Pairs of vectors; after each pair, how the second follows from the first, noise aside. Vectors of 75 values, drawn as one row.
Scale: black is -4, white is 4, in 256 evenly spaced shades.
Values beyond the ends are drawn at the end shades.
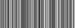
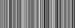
negated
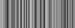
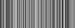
shuffled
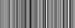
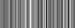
negated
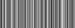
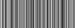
negated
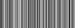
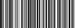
scaled up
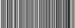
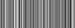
shuffled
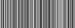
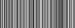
negated
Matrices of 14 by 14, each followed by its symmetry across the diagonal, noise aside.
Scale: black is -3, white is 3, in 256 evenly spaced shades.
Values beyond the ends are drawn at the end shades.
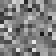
antisymmetric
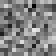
neither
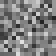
antisymmetric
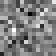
antisymmetric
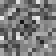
symmetric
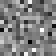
antisymmetric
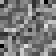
symmetric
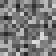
symmetric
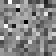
neither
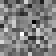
antisymmetric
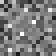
symmetric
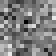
neither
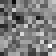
neither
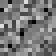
symmetric
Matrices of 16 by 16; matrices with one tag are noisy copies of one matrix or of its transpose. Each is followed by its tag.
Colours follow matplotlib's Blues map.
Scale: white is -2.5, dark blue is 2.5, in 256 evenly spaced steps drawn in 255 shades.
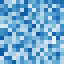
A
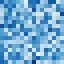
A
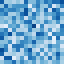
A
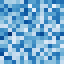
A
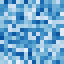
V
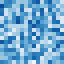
V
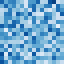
A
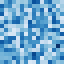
V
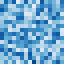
V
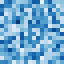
V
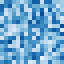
V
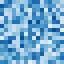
V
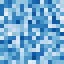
V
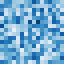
V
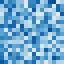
A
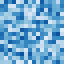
V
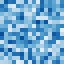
V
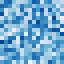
V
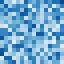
A
